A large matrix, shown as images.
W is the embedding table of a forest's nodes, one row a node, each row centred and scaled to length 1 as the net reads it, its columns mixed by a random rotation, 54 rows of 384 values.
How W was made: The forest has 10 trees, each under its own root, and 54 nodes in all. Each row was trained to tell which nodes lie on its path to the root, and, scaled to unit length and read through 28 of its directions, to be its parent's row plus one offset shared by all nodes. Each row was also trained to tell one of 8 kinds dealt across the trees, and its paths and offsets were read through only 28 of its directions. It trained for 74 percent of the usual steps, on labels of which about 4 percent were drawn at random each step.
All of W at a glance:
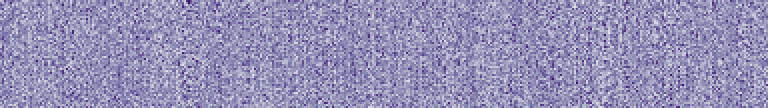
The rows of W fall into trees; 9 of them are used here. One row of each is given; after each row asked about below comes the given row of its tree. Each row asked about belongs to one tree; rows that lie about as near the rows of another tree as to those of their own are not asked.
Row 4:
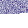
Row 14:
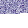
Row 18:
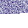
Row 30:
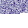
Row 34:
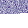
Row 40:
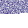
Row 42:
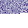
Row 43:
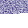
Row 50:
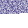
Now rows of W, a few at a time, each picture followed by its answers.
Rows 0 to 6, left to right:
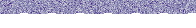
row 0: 18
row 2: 43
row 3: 30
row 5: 50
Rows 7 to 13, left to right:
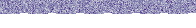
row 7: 18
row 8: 42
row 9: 14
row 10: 40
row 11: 18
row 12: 18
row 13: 43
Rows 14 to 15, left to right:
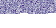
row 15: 43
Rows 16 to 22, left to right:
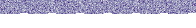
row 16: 40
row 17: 18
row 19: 40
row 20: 18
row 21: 14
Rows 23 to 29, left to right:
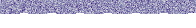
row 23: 30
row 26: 43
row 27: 43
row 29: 50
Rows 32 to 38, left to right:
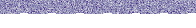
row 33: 43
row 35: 43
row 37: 34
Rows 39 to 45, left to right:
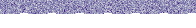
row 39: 42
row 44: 34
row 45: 40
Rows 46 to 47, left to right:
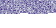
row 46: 14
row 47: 18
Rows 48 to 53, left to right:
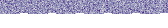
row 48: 34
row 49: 34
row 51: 14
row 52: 34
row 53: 14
